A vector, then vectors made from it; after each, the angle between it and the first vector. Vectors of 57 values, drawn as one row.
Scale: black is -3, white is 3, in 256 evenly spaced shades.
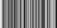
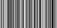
partly opposed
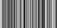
nearly parallel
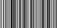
partly aligned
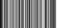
nearly opposite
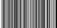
nearly parallel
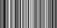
orthogonal
